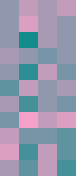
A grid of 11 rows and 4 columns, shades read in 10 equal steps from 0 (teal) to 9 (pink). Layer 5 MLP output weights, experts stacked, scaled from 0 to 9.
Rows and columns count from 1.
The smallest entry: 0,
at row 3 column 2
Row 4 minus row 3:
1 5 -2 0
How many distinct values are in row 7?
4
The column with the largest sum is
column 3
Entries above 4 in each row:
4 4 3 3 2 3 2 3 1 2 2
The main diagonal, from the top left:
5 8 6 5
